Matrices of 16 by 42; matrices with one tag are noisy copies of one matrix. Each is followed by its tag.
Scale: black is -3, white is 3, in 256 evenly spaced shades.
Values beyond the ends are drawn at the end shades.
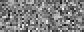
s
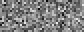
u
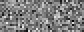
s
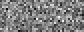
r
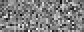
s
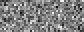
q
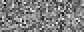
u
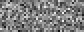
r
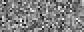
u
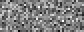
r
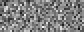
q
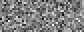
u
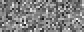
u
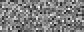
r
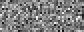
r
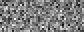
q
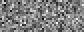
u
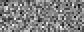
q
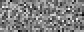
r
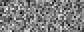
q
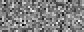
u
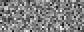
q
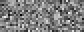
s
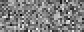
s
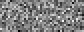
r
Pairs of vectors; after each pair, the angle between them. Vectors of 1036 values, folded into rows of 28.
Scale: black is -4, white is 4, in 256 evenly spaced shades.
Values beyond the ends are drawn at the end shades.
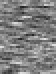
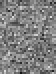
partly opposed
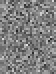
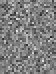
nearly opposite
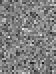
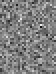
orthogonal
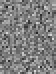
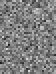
partly aligned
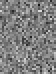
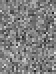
partly aligned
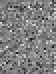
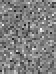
partly aligned
